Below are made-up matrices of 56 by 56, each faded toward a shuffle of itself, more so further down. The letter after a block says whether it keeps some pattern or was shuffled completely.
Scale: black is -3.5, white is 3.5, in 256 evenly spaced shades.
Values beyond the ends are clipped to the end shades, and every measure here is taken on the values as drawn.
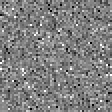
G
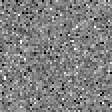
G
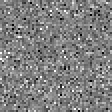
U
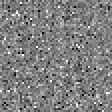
G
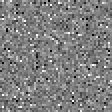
G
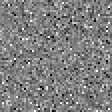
G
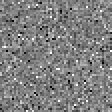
G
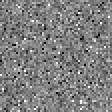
G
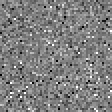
U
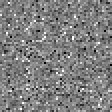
U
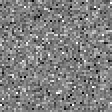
G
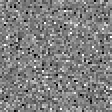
U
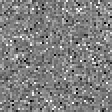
U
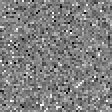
G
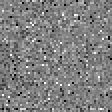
U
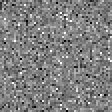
G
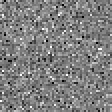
U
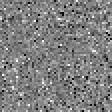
U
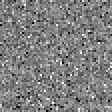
G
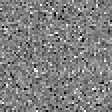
G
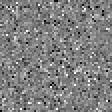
U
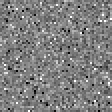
G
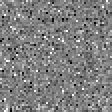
U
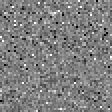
U
